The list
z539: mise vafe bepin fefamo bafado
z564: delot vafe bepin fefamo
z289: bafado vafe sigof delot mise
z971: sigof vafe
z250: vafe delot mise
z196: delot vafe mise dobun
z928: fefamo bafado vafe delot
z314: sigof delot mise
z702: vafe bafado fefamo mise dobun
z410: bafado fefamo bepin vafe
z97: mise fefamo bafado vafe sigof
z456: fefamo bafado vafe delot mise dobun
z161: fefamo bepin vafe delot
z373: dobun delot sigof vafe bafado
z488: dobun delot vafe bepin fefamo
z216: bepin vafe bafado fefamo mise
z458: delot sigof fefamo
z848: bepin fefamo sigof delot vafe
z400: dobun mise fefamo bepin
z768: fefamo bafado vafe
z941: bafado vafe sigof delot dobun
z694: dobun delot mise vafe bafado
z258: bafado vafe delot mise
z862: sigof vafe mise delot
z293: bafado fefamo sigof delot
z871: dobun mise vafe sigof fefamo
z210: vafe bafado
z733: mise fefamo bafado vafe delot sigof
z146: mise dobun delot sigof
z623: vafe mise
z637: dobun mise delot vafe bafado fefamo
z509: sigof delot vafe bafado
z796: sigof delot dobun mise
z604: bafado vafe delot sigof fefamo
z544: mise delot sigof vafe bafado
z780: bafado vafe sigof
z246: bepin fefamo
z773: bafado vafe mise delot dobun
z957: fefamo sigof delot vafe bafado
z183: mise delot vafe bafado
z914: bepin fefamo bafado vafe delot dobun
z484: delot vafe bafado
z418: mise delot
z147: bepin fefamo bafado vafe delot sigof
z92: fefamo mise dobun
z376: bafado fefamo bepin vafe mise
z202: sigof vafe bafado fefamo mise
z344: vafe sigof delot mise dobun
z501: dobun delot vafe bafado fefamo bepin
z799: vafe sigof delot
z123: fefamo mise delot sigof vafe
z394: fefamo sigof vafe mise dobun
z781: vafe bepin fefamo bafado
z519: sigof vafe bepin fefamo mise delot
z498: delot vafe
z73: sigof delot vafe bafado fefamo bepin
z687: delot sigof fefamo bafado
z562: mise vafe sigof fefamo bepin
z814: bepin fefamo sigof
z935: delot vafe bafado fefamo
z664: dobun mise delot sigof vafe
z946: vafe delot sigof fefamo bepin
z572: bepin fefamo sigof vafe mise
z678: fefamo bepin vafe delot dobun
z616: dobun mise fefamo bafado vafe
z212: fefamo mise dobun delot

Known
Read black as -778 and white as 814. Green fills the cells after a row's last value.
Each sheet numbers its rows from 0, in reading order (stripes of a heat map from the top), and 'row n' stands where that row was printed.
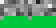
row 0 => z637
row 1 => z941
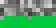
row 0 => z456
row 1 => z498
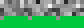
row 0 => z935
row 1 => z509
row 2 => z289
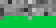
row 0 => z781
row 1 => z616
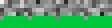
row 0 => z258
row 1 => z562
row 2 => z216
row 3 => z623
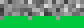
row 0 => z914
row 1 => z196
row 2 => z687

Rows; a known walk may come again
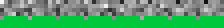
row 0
z258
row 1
z456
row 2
z914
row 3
z941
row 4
z848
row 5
z293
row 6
z562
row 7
z572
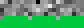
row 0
z216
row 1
z971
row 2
z616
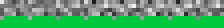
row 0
z637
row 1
z92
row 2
z498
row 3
z289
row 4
z799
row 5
z314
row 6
z862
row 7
z484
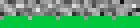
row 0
z344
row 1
z458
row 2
z664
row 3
z623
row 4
z780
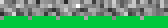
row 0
z196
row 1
z210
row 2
z509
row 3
z768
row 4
z250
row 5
z928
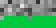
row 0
z687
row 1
z781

